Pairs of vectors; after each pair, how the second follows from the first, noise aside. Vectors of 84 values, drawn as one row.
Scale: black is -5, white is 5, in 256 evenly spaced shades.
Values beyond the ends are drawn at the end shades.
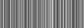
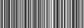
scaled up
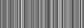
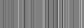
partly zeroed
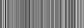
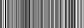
scaled up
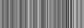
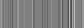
partly zeroed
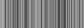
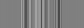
partly zeroed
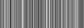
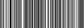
scaled up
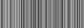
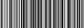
scaled up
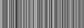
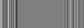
partly zeroed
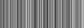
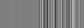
partly zeroed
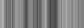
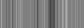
partly zeroed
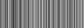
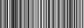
scaled up
